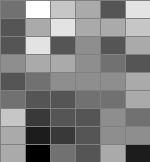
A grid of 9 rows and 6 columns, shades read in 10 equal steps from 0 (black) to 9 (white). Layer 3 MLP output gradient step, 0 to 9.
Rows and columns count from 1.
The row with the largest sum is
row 1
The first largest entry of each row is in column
2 3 2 2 6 6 1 1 1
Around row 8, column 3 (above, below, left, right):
3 4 1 3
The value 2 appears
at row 7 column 2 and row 8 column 3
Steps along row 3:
up down up down up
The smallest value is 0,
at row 9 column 2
